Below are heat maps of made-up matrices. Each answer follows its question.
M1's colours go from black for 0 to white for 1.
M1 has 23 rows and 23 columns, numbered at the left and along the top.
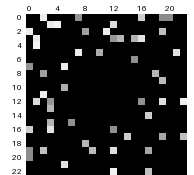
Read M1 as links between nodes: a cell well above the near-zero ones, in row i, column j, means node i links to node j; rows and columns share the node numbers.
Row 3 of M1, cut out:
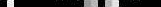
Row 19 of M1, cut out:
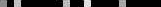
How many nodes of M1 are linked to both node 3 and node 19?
1
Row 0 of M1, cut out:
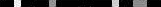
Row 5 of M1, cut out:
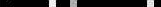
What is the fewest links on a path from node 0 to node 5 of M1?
2
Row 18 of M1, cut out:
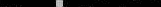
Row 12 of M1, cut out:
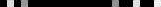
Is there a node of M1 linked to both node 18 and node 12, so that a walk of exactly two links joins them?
no
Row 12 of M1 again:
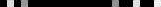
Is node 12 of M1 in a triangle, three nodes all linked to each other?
yes
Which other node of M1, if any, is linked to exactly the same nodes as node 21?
node 10
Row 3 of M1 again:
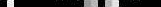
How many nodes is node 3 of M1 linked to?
5
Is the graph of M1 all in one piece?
yes
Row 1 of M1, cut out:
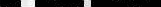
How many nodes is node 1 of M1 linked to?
3
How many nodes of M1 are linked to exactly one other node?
10
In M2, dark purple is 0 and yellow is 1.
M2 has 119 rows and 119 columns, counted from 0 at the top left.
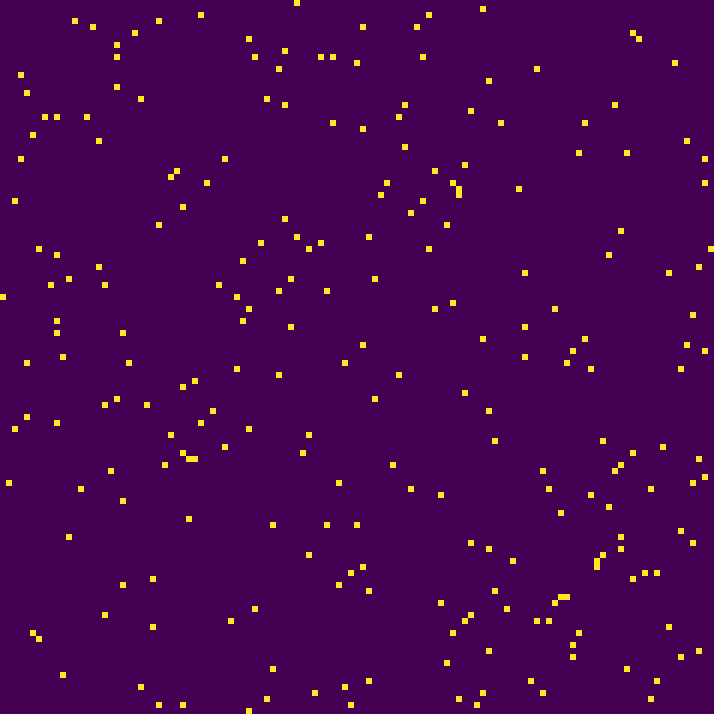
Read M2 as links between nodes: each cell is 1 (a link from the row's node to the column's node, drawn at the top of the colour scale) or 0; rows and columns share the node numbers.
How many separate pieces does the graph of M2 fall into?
1
